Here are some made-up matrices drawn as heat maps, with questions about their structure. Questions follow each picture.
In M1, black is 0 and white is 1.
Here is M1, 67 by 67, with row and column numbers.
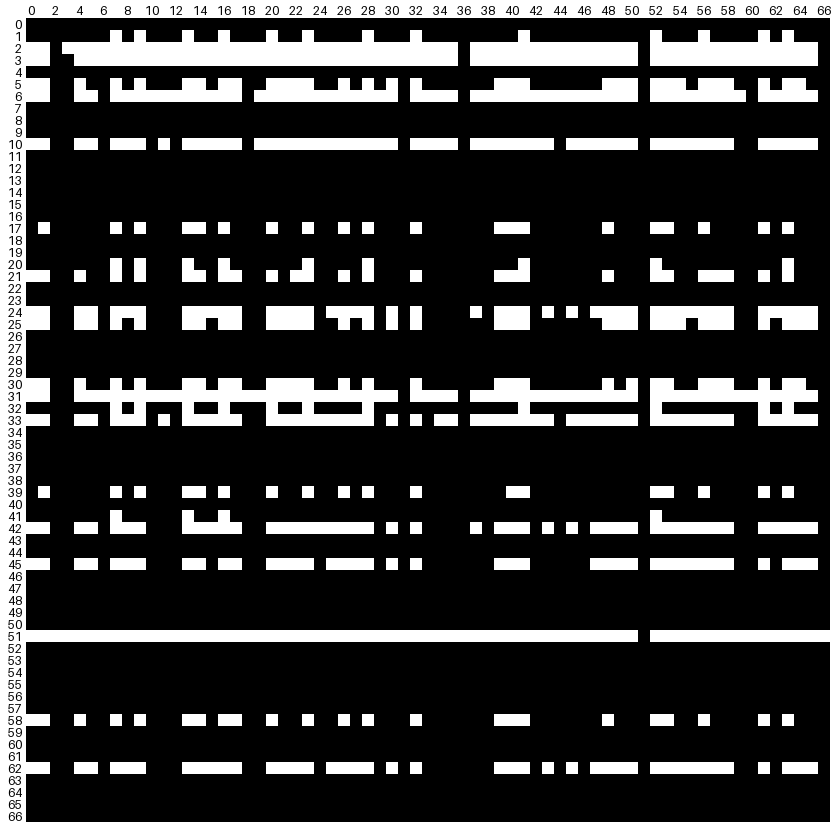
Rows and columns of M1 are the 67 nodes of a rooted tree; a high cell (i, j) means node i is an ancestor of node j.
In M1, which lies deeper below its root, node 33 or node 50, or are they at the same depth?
node 50
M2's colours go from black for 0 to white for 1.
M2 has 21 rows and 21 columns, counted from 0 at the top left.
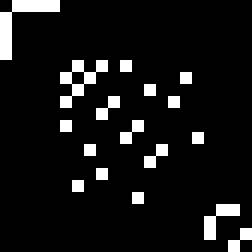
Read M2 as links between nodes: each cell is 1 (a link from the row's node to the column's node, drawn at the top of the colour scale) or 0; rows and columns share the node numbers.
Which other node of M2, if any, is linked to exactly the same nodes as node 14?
node 9
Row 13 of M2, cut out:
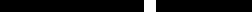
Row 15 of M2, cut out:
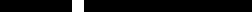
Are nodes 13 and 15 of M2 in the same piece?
yes
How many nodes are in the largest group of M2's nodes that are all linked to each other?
2
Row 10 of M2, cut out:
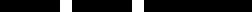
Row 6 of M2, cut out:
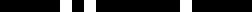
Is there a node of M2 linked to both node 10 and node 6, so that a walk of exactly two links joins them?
yes
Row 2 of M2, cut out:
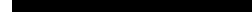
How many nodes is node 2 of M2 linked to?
1
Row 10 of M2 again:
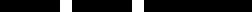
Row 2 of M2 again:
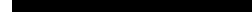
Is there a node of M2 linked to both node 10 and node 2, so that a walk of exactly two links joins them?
no
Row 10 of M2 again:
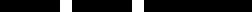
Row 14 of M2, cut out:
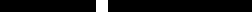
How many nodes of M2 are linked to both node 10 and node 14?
0
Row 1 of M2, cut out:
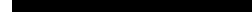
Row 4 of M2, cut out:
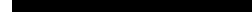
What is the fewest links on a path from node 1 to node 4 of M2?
2
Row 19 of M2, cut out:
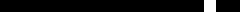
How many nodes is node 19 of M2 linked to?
2
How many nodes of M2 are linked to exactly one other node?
11
